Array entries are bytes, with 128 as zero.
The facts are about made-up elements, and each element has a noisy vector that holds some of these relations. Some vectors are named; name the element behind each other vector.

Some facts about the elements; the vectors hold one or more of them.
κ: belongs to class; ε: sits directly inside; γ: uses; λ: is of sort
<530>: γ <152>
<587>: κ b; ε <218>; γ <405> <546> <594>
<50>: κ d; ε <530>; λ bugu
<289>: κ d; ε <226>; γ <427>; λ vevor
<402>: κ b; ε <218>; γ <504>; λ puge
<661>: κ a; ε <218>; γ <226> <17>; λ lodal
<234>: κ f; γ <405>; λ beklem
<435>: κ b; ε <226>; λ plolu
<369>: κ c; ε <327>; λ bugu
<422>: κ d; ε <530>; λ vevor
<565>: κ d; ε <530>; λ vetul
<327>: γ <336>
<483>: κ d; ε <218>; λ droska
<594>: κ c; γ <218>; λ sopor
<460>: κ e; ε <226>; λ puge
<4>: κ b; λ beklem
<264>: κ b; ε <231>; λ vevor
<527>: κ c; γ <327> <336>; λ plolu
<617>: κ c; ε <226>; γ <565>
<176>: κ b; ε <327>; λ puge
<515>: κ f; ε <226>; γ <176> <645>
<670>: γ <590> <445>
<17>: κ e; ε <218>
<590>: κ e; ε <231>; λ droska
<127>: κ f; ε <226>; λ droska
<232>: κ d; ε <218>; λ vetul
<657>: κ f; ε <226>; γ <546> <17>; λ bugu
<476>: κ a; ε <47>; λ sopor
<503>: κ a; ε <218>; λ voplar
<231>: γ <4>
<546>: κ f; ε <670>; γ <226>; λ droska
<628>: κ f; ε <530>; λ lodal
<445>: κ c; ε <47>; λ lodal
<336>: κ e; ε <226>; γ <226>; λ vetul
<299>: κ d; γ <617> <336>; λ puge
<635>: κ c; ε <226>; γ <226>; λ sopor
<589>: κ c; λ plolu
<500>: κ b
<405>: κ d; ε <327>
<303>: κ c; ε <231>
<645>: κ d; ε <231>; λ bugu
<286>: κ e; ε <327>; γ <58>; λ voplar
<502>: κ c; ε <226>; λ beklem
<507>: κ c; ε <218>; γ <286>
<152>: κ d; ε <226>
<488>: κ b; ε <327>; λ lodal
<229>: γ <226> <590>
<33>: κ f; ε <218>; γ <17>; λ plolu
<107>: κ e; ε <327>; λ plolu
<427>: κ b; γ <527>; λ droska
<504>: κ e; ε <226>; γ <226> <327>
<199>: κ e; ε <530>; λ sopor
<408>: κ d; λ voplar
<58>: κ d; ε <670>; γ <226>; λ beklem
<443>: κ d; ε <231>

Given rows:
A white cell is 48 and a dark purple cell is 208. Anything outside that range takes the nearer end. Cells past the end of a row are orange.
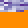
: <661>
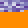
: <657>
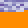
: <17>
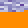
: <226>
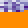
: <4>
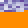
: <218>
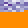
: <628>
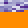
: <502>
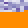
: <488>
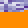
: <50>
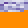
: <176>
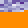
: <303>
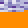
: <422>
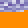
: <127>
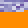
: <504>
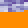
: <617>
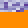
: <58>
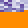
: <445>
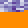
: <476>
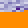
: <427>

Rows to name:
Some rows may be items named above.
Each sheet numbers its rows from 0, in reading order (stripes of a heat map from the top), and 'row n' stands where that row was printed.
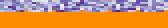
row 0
<503>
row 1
<488>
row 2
<515>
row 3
<226>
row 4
<515>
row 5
<286>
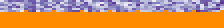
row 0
<405>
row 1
<199>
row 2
<476>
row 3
<645>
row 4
<645>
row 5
<427>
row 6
<402>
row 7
<515>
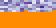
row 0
<299>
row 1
<422>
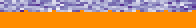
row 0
<590>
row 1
<530>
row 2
<661>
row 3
<483>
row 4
<530>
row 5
<460>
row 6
<657>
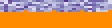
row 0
<50>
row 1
<226>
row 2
<336>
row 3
<152>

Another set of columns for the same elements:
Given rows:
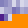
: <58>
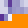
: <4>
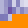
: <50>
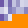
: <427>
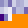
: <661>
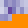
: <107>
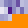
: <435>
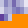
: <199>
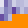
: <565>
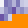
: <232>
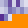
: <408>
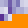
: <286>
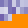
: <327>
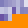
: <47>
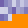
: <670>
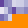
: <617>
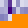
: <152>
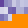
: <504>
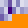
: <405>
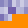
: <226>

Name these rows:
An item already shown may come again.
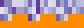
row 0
<617>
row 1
<590>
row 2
<327>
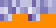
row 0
<327>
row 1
<402>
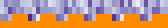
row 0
<107>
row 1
<234>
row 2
<50>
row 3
<299>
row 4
<422>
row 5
<299>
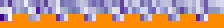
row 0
<488>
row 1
<435>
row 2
<176>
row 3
<476>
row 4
<303>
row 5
<327>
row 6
<336>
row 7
<502>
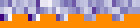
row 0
<661>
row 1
<445>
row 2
<476>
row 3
<107>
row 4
<657>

